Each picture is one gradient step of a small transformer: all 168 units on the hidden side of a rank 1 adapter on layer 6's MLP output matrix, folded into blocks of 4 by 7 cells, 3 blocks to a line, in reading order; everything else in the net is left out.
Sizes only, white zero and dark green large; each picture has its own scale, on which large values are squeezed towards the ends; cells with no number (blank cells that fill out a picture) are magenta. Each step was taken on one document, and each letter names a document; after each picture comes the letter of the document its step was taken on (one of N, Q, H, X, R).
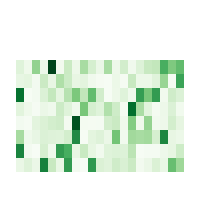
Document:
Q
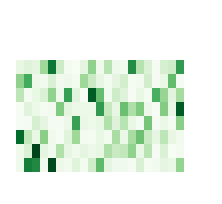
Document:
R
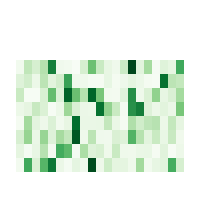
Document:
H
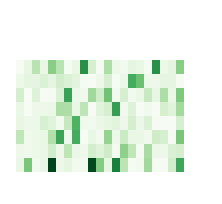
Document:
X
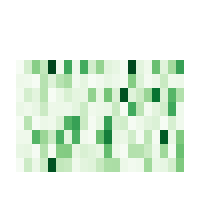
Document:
X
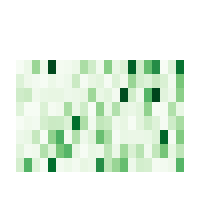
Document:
X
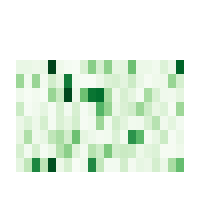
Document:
R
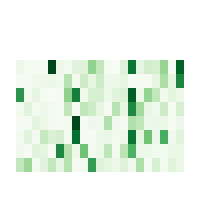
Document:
H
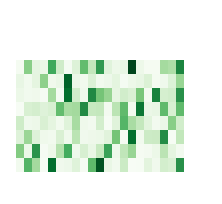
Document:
R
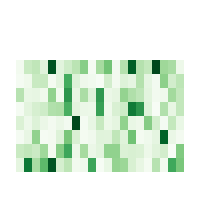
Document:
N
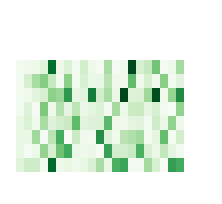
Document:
X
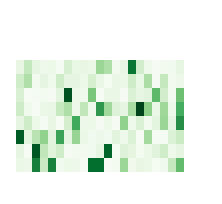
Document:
R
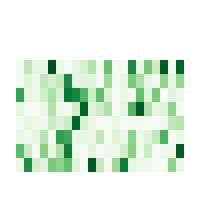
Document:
Q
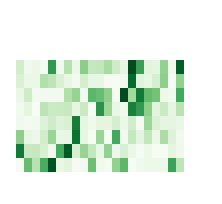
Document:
Q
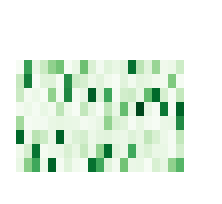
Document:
R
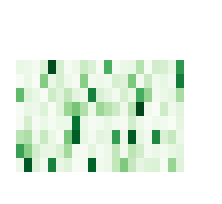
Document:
H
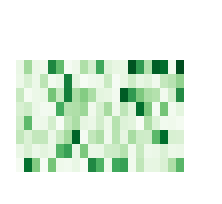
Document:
Q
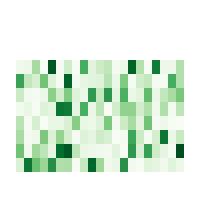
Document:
N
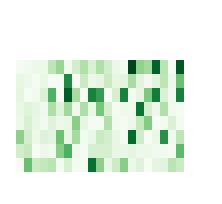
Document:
N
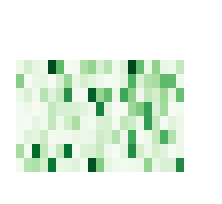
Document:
N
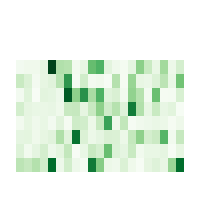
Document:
Q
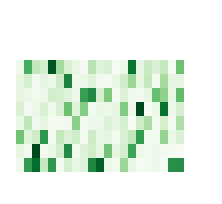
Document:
R
